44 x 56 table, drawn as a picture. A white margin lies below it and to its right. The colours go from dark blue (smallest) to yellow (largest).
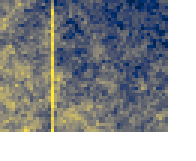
There are no regular stripes. The top right is the ninth with the lowest average. On average the colour sits 40% of the way up the scale. The field climbs toward the bottom left. Column 18 differs from the columns beside it.
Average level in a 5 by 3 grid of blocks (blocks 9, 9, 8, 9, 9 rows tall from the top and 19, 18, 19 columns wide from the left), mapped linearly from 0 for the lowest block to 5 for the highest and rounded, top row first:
3 1 0
4 2 1
5 2 1
5 3 2
5 5 3
